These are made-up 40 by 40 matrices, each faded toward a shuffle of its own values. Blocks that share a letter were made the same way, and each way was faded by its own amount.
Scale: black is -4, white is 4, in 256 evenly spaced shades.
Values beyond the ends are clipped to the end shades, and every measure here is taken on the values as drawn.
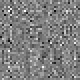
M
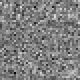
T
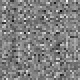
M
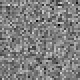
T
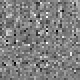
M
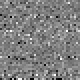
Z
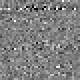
Z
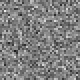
T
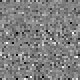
Z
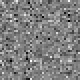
M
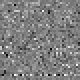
Z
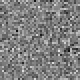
T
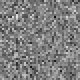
T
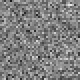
T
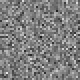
T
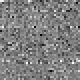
Z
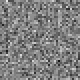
T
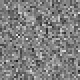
T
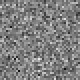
T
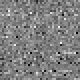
Z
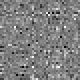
M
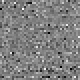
Z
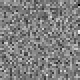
T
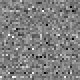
Z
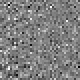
M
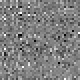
M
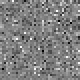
M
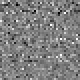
Z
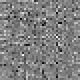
M
